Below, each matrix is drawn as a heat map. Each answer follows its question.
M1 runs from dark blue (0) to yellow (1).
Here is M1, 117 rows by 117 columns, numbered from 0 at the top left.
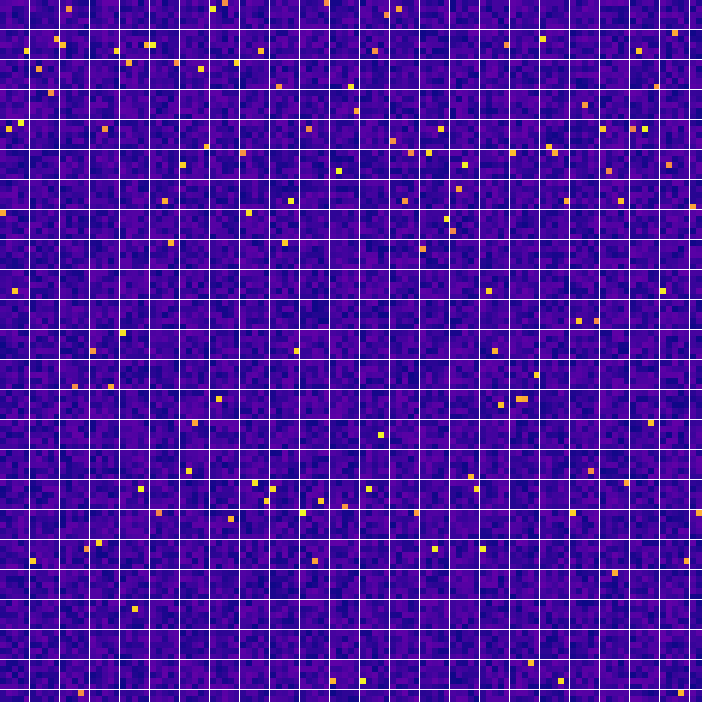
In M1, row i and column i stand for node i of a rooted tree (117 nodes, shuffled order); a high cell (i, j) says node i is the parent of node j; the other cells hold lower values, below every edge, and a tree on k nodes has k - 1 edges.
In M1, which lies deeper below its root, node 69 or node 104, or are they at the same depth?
node 104
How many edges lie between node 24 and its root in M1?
1
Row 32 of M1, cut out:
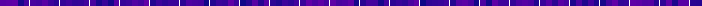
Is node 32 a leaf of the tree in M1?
yes
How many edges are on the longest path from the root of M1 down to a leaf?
11
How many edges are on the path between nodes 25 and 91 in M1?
3
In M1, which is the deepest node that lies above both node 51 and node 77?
21
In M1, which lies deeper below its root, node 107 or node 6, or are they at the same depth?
node 6
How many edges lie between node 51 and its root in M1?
3
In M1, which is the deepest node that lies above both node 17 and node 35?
21
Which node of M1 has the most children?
21
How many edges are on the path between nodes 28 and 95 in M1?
4
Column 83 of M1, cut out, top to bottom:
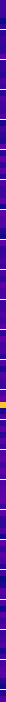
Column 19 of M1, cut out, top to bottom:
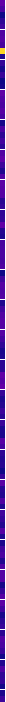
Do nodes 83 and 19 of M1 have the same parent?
no
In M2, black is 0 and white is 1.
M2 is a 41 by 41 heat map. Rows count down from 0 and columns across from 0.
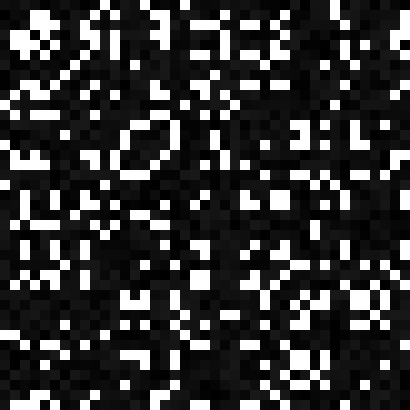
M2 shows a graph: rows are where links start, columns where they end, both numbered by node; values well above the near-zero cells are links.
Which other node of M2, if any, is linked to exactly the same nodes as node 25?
node 19
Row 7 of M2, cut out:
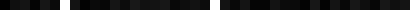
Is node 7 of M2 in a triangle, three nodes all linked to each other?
no
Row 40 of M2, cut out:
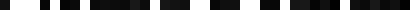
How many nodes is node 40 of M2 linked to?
12
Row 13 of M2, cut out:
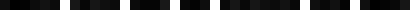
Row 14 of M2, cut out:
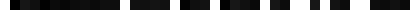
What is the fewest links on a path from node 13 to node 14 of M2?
2
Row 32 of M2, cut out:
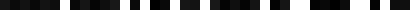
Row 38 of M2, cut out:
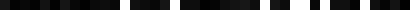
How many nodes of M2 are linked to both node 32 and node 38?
6
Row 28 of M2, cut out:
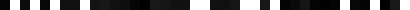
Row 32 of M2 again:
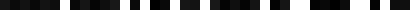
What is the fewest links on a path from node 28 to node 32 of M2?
2
